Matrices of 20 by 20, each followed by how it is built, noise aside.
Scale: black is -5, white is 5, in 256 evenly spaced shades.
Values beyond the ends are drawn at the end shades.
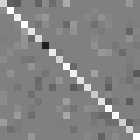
diagonal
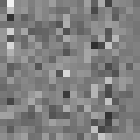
uneven columns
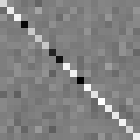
diagonal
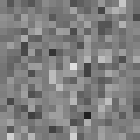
uneven columns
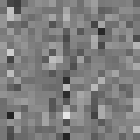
uneven columns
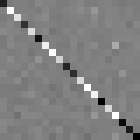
diagonal
